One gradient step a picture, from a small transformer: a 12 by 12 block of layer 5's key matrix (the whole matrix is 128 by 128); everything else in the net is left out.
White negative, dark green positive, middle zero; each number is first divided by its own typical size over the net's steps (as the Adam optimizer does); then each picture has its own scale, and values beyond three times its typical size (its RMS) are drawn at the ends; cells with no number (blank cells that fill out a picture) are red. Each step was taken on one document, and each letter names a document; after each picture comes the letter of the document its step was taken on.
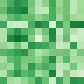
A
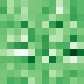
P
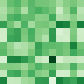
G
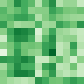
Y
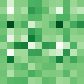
P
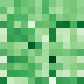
A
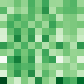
G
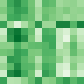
Y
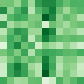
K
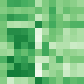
Y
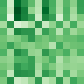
K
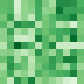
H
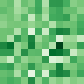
P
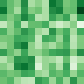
K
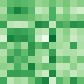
A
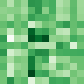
G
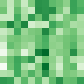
K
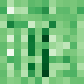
G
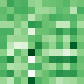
A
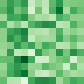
H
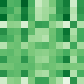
H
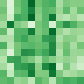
K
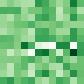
P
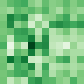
Y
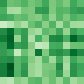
Y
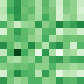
P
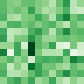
P
